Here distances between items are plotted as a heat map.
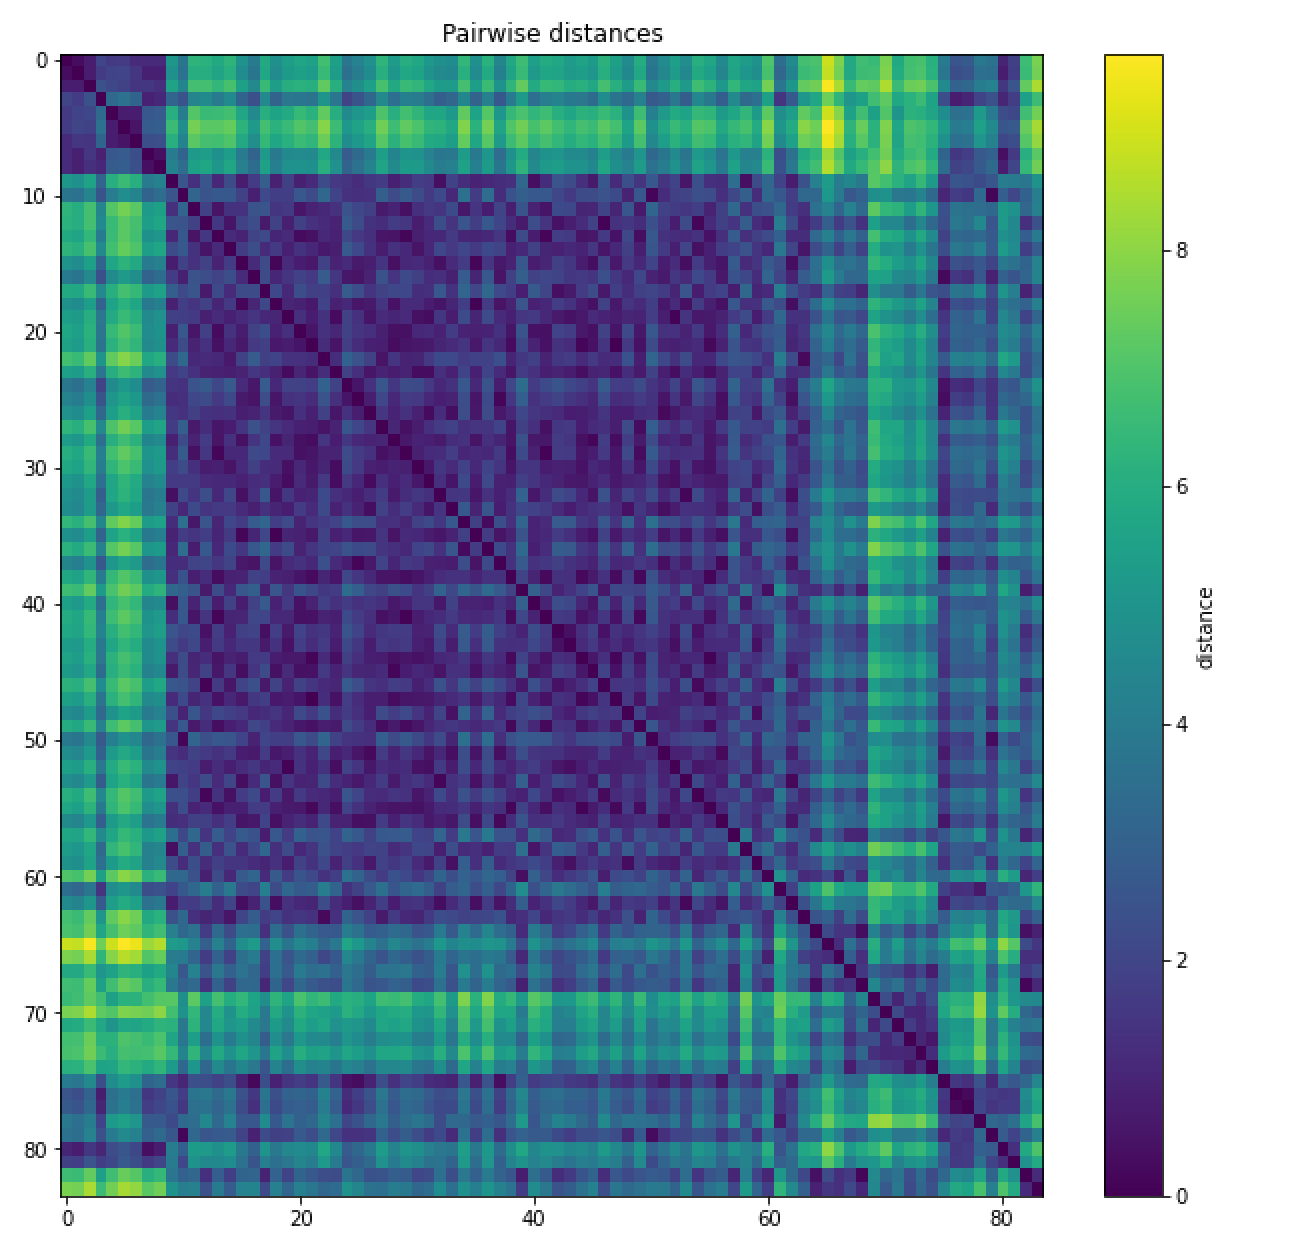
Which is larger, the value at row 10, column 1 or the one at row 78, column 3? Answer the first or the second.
the first
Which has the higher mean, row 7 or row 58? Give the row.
7
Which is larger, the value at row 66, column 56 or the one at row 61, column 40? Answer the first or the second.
the first
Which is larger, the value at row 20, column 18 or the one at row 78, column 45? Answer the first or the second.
the second
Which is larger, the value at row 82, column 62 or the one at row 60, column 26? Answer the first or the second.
the first
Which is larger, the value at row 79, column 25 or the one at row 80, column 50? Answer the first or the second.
the second
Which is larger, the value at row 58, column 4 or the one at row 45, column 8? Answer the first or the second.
the first
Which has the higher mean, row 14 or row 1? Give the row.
1
